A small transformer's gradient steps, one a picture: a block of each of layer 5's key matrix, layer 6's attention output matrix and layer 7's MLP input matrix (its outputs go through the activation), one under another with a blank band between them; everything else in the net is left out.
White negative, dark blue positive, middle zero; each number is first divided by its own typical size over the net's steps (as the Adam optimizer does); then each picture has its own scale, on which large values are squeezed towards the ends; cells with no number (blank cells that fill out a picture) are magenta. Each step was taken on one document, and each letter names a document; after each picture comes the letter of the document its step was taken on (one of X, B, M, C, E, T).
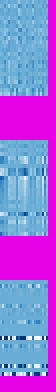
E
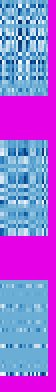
E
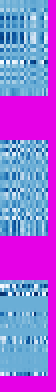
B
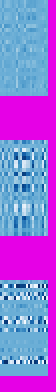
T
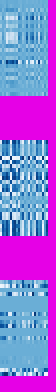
B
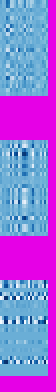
T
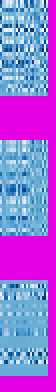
T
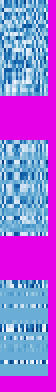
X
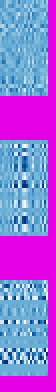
T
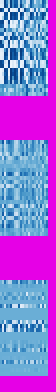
X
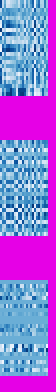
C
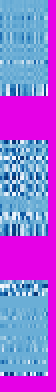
B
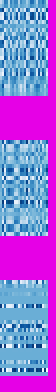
X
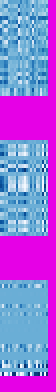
E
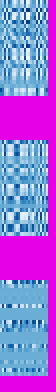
X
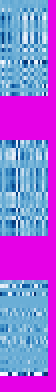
B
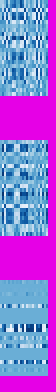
X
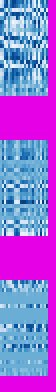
X
